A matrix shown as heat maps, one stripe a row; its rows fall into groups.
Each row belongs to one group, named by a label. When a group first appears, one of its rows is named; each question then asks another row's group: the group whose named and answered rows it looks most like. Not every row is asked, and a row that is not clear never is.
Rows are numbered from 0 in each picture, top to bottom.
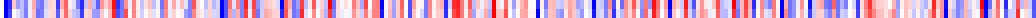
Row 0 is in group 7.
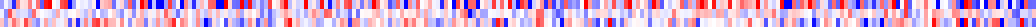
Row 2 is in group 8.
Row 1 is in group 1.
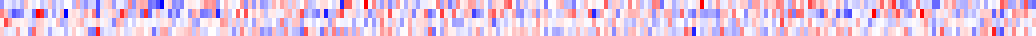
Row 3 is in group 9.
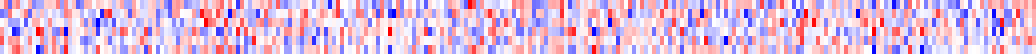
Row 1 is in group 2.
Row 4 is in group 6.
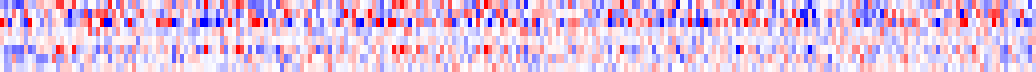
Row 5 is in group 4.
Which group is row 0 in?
4
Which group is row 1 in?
8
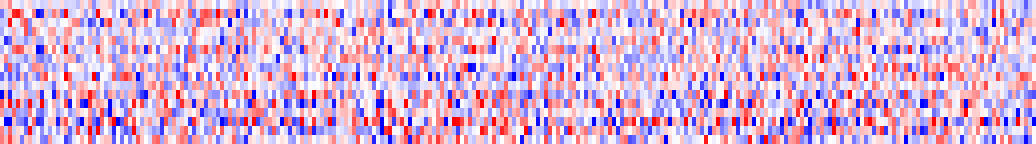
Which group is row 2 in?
2
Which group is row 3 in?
6
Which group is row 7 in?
1
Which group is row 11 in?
6
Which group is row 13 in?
7
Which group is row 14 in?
6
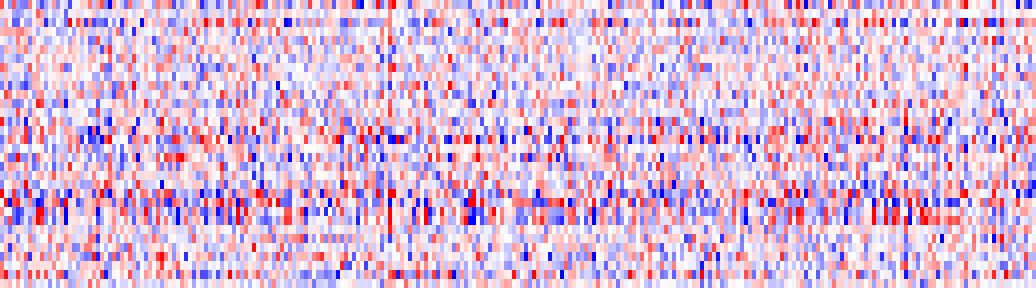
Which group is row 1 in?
1
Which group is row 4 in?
9
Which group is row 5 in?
2
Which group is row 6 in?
4
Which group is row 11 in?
1
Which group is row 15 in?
2
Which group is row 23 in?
1
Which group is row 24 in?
1
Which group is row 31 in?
6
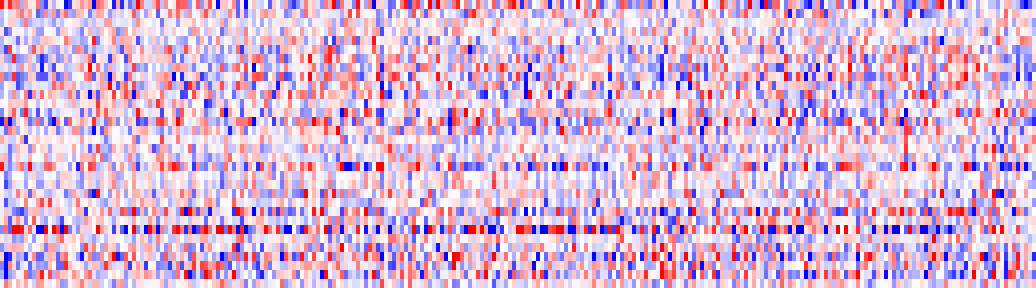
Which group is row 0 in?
9
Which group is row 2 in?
8
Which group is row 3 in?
7
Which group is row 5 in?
1
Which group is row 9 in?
4
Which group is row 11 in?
8
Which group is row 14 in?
2
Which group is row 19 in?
7
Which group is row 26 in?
4
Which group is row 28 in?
7
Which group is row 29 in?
2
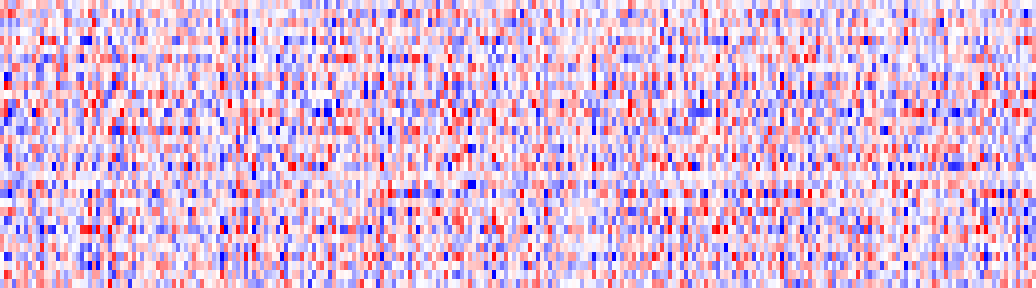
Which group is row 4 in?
6
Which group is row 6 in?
4
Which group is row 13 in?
7
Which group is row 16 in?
1
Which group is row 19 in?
4
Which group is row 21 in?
9
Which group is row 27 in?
6
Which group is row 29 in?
6
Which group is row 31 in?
2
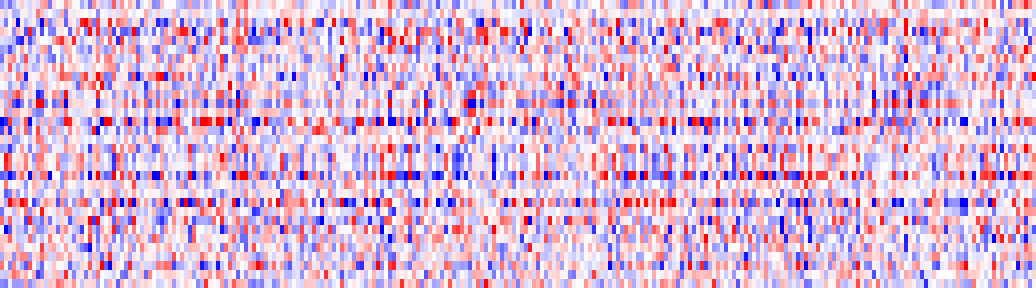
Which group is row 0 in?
9
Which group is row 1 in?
1
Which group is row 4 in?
4
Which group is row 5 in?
9
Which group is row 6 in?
8
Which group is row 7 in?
4
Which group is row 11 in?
1
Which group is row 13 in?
2
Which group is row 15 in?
1
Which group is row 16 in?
9
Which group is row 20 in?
4
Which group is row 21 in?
7
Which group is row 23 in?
2
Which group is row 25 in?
7
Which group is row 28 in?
2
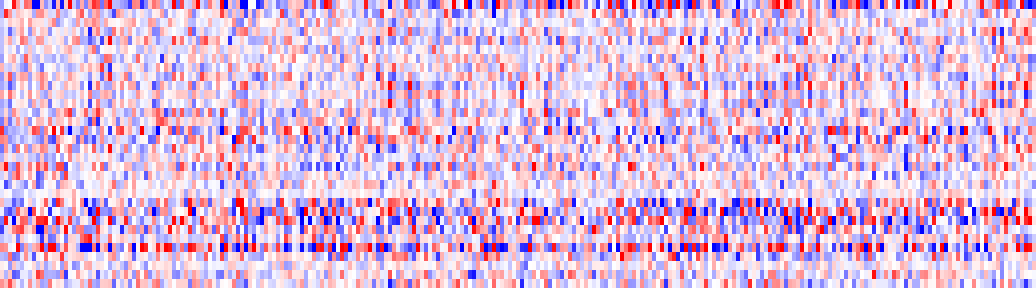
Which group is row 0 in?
8
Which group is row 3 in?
9
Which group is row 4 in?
2
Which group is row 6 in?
8
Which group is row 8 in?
2
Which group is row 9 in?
9
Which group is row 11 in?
9
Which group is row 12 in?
8
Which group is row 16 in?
2
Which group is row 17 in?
8
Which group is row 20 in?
7
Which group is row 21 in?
4
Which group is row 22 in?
4
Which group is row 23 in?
9
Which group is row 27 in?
6
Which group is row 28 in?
4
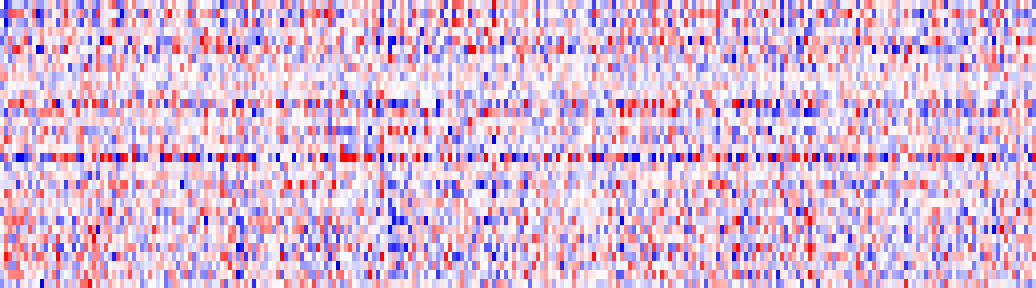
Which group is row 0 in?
7
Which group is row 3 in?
4
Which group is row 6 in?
9
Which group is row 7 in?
8
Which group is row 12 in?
4
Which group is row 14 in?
4
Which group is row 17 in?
4
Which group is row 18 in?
7
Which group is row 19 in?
6
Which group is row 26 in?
2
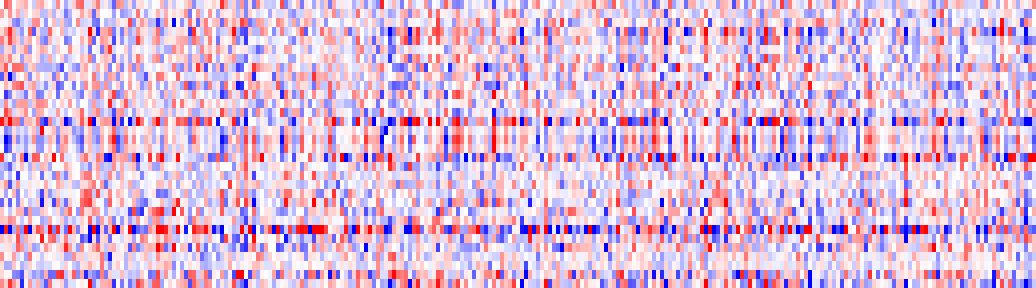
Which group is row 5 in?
2
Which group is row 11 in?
2
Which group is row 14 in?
7
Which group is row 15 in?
7
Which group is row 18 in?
9
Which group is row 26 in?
6
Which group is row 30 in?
4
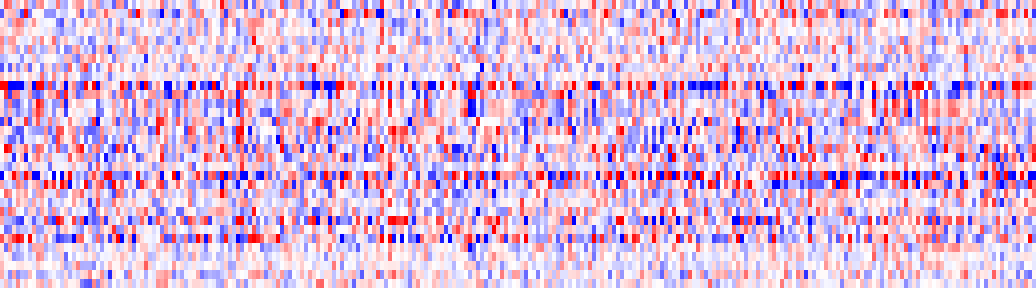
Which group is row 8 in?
6
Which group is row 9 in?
1
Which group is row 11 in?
1
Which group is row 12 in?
1
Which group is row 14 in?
4
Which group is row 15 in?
4
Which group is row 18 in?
9
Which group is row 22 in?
9
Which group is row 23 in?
6
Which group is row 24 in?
4
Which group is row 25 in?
7
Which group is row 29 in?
2
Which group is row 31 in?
6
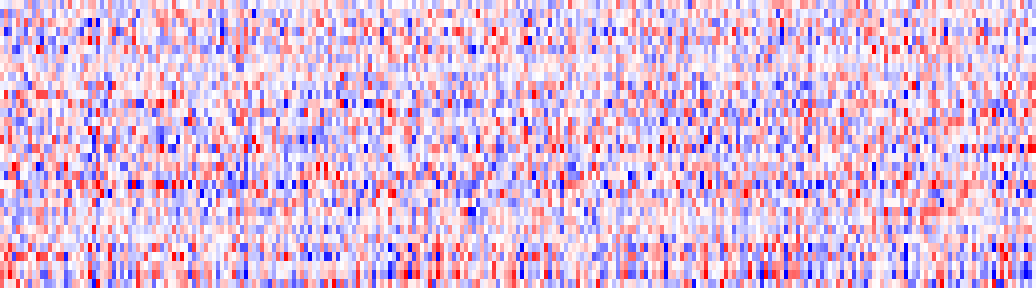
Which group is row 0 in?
8
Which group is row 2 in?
6
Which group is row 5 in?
1
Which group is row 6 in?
4
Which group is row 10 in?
2
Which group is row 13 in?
4
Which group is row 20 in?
8
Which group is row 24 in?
1
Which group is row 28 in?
2
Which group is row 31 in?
9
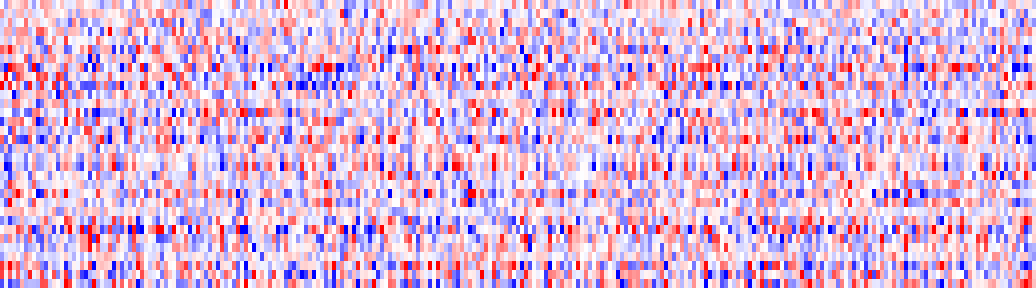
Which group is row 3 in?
2
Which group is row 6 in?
6
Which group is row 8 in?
2
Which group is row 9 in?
6
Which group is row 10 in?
1
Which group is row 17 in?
7
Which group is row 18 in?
7
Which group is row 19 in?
9
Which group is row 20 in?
1
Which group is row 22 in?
1
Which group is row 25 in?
8
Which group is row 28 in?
8
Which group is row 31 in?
9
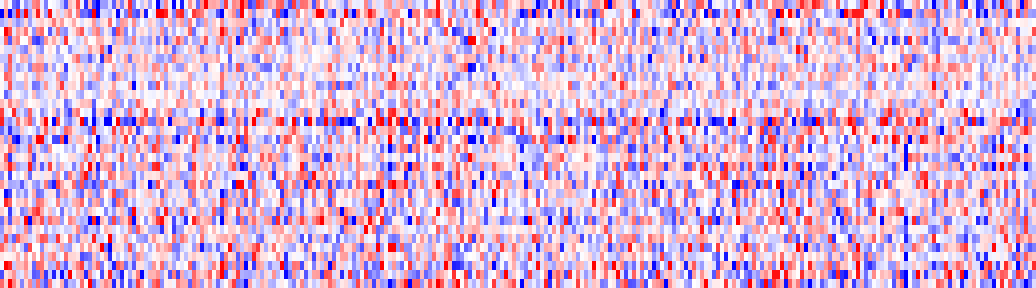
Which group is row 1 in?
6
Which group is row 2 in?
4
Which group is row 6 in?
2
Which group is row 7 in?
1
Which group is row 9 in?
4
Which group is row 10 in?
7
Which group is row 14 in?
9
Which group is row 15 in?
1
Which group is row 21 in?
7
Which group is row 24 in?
6
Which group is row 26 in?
2
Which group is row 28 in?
6
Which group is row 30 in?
8
